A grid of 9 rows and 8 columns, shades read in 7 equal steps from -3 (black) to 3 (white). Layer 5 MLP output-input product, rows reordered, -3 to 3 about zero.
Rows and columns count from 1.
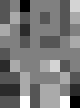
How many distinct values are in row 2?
3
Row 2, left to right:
-1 1 -1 0 -1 0 -1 1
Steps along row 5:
up same same same same same same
